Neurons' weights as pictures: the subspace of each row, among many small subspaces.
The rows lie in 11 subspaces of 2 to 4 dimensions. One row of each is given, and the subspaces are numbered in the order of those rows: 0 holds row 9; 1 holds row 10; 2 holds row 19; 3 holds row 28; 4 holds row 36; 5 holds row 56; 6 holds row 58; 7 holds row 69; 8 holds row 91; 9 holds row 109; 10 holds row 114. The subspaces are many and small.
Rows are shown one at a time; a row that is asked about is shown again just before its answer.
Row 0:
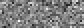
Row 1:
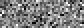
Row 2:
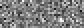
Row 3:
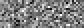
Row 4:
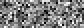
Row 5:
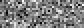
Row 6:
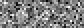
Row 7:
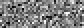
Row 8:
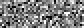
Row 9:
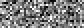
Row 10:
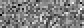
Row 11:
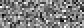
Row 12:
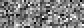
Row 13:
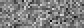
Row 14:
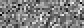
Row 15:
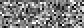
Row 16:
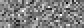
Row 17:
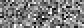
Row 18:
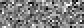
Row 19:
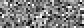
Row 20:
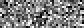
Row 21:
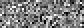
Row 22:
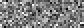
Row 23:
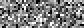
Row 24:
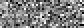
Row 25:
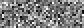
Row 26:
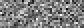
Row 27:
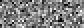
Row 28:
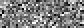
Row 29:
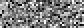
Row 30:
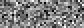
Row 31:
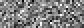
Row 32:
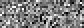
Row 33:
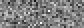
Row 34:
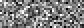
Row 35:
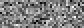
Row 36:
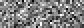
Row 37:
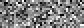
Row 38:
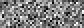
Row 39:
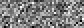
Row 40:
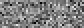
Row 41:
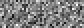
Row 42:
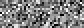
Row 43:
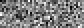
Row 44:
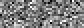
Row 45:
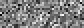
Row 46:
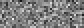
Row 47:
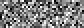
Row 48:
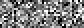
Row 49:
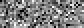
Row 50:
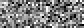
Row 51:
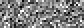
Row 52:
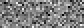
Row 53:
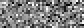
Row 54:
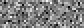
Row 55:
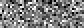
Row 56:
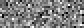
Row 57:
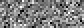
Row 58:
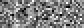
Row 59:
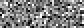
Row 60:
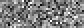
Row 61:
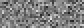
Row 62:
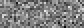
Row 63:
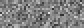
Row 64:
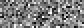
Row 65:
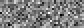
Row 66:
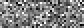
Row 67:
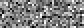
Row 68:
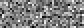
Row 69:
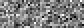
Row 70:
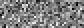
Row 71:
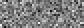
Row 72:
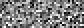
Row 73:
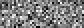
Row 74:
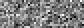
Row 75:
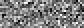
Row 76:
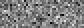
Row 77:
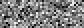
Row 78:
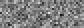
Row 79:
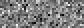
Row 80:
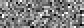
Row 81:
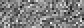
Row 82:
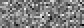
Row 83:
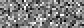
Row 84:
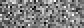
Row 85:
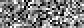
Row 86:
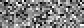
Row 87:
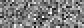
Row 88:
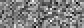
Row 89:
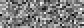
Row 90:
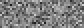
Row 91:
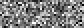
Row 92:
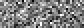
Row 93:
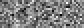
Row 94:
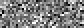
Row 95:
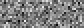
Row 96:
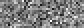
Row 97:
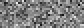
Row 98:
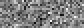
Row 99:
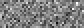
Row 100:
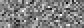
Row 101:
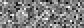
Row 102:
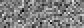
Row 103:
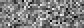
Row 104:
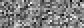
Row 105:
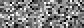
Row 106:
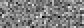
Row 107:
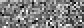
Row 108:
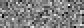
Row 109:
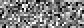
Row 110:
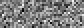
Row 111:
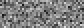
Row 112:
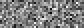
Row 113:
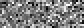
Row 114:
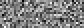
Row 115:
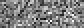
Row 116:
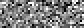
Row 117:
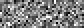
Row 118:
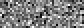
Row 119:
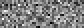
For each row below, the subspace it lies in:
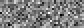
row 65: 1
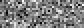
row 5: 8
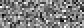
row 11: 10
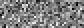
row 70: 9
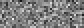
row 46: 5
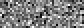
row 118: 2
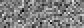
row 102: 4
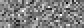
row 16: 6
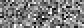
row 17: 5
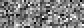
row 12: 7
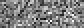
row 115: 0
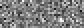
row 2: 10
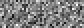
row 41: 9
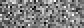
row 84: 0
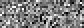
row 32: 1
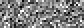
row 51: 8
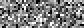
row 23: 9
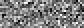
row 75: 10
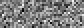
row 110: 4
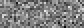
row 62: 10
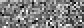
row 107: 8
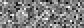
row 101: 6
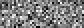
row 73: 9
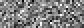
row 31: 4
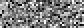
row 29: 0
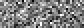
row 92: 4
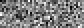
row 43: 8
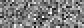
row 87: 5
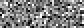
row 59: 2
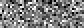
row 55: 0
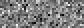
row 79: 9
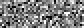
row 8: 1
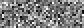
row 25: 9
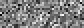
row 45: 1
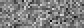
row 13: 3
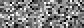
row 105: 0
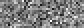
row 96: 3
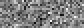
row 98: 3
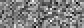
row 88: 2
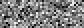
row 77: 8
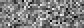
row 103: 3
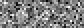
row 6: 6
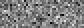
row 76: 9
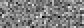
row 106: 2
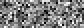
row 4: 10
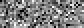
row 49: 8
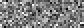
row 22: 10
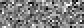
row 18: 7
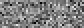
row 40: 8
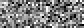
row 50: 7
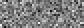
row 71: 10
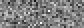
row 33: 8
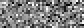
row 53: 7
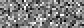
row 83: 9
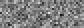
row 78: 1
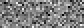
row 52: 4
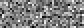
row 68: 2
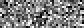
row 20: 2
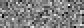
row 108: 5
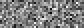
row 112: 5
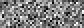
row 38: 9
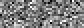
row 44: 0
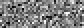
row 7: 1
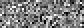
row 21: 1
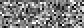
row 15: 8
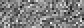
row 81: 8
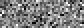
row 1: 3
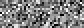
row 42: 1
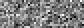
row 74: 7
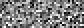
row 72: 0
